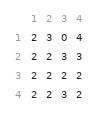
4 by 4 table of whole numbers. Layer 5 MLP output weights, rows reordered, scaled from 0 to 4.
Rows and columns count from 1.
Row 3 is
2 2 2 2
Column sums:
8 9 8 11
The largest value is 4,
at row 1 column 4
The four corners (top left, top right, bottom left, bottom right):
2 4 2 2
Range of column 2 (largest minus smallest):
1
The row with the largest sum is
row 2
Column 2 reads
3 2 2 2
